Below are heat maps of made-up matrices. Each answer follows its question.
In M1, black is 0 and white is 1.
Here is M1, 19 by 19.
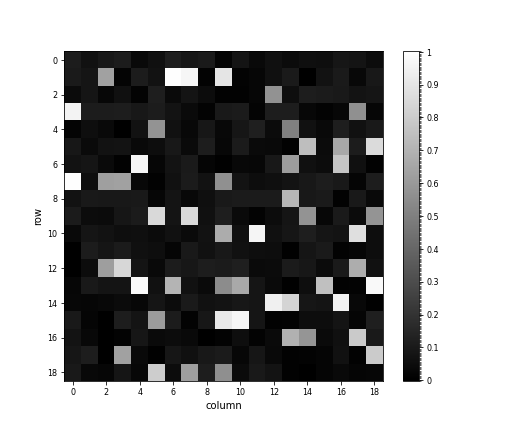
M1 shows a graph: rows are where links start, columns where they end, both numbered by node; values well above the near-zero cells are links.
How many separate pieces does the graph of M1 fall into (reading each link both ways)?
1
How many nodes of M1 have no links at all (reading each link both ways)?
0
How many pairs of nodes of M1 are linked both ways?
8
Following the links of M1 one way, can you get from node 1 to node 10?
yes
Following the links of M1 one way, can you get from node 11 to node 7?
no
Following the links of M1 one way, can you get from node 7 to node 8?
no
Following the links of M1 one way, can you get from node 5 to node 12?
yes
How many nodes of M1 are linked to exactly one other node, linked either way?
2
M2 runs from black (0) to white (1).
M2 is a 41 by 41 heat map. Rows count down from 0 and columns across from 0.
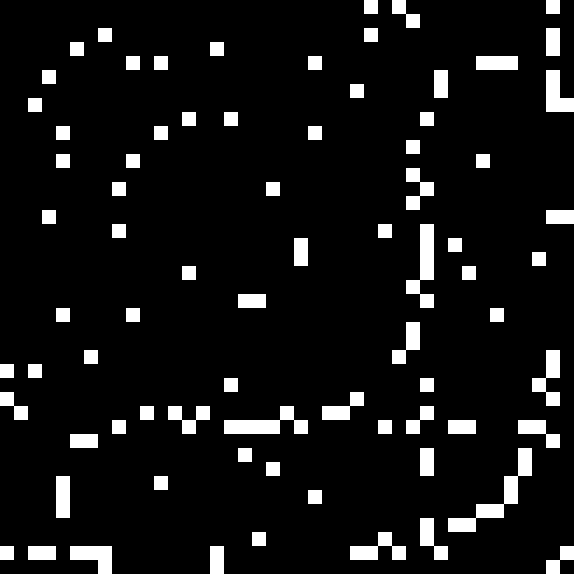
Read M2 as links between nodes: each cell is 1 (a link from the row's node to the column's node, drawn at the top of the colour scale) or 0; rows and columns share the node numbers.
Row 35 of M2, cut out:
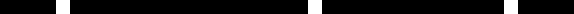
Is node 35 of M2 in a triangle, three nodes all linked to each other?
yes
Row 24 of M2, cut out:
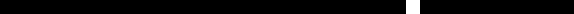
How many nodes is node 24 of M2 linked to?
1
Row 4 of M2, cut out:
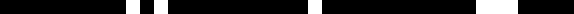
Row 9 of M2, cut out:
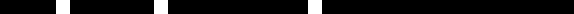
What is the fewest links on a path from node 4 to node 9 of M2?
1
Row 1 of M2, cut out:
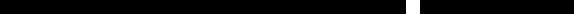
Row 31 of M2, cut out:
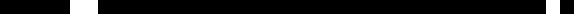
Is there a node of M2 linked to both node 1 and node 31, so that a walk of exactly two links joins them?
no
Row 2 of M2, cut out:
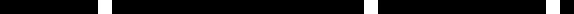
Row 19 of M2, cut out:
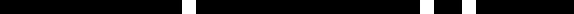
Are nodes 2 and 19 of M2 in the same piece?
no
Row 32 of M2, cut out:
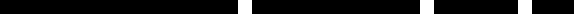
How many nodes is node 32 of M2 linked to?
3
